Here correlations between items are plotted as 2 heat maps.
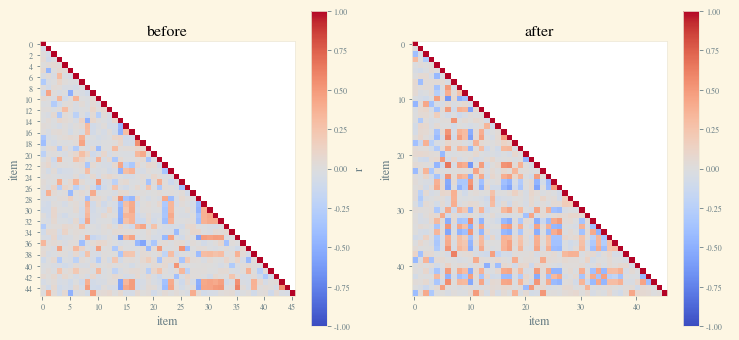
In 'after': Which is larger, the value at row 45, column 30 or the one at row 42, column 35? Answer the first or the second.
the first
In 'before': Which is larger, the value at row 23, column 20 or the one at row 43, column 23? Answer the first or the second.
the second
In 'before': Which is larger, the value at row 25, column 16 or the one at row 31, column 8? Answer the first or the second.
the second
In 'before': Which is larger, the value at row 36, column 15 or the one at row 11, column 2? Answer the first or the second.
the first
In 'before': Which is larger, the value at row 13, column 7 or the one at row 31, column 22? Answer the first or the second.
the first
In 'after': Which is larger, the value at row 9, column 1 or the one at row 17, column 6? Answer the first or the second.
the second
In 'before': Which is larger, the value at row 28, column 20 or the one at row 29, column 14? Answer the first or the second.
the first
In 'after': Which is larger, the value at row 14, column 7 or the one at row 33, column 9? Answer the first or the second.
the first
